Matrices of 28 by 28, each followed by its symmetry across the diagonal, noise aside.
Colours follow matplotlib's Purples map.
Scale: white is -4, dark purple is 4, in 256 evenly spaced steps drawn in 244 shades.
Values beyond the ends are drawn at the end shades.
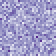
symmetric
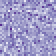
antisymmetric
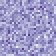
symmetric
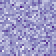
neither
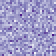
antisymmetric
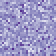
neither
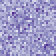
symmetric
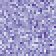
antisymmetric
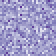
neither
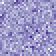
symmetric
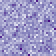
symmetric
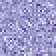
antisymmetric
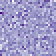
antisymmetric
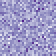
antisymmetric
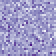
antisymmetric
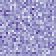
antisymmetric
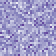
neither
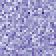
neither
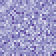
symmetric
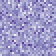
neither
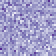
symmetric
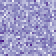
neither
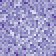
symmetric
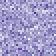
neither
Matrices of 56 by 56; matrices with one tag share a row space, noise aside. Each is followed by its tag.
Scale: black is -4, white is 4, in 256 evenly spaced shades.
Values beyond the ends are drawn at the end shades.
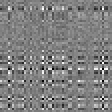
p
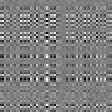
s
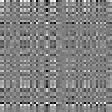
s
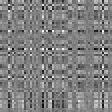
p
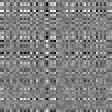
s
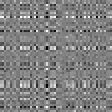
s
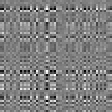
s
